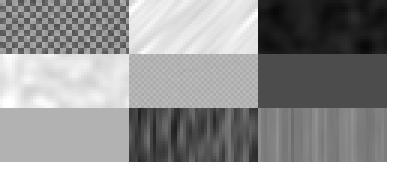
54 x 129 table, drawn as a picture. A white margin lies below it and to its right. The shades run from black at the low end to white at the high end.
It is made of 3 by 3 panels. Panel 1,1: middling, checkered, strong in contrast. Panel 1,2: very high, slanting up to the right, faint in contrast. Panel 1,3: very low, blotchy, faint in contrast. Panel 2,1: very high, blotchy, faint in contrast. Panel 2,2: high, checkered, faint in contrast. Panel 2,3: low, flat. Panel 3,1: high, flat. Panel 3,2: low, streaked downward. Panel 3,3: middling, streaked downward, faint in contrast.
